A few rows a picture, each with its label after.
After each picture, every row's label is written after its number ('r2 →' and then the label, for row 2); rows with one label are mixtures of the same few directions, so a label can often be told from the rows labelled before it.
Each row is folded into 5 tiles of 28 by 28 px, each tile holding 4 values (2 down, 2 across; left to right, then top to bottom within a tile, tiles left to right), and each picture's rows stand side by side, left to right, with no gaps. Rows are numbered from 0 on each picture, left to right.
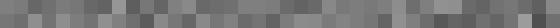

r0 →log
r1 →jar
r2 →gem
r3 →gem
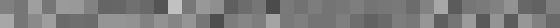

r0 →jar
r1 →jar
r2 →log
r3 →jar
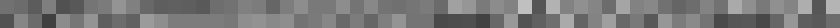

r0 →jar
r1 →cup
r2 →jar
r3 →log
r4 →jar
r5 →log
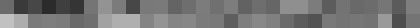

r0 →cup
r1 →log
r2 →gem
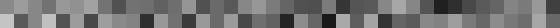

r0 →jar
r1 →jar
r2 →jar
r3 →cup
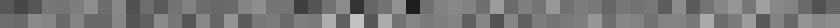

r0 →cup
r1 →jar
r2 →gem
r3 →gem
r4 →log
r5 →jar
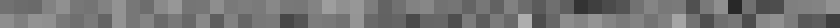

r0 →gem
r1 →gem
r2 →cup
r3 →gem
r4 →cup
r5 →jar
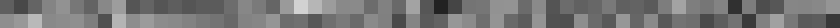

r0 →gem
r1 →cup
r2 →cup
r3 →cup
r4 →jar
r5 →jar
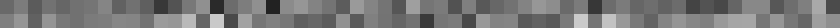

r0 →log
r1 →gem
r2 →gem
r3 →jar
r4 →log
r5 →gem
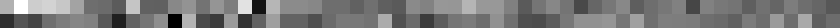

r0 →cup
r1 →log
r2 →gem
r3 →cup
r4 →gem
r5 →gem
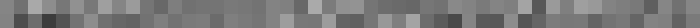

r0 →log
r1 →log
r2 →jar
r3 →log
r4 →cup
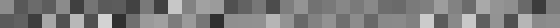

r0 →gem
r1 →jar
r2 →jar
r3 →jar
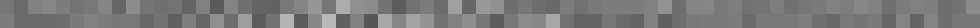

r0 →log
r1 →gem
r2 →jar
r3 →jar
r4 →log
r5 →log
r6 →gem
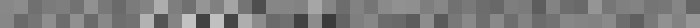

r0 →jar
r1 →jar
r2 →log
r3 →jar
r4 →jar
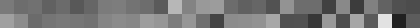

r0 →cup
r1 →jar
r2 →gem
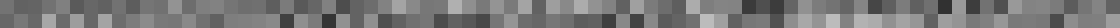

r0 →gem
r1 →jar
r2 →jar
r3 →log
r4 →gem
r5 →cup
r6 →log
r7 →jar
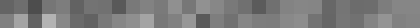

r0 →log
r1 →jar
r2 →cup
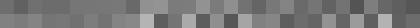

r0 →cup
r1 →jar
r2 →gem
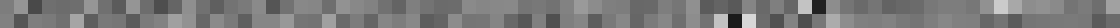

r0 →jar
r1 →gem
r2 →jar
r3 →cup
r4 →cup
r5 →log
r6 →cup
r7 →cup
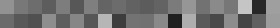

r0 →gem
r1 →log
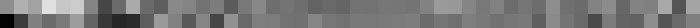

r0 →cup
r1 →jar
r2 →cup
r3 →cup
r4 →log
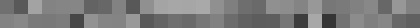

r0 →jar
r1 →cup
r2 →log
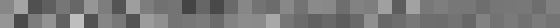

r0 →jar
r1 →cup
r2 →log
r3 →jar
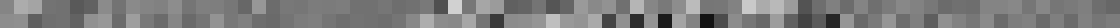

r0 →cup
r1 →log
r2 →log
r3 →jar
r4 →gem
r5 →cup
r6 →jar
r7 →jar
